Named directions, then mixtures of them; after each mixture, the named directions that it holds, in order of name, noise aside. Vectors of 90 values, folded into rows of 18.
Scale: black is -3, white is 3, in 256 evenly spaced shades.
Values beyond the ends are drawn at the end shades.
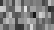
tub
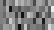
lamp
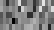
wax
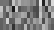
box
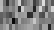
wax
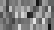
lamp, wax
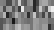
box, tub, wax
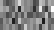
box, lamp, wax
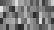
box, lamp, tub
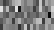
box, lamp, wax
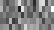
lamp, wax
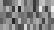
box, lamp, wax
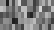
tub, wax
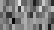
wax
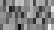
lamp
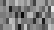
lamp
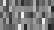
lamp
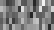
wax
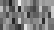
box, lamp, wax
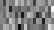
lamp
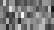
lamp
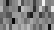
wax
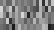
box, lamp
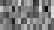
box, wax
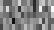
box, lamp, wax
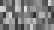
tub
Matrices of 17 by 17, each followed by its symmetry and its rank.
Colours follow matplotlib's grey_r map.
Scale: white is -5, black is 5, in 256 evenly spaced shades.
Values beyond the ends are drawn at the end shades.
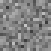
symmetric, full rank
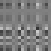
neither, rank one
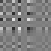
symmetric, rank one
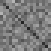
symmetric, full rank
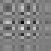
symmetric, rank one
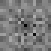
symmetric, rank three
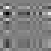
neither, rank one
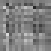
antisymmetric, rank two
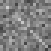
symmetric, full rank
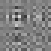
antisymmetric, rank two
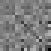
symmetric, rank three
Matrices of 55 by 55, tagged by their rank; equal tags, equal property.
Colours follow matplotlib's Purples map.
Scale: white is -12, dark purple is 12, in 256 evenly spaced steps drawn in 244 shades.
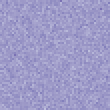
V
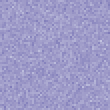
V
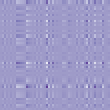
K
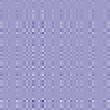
K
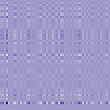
K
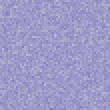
V
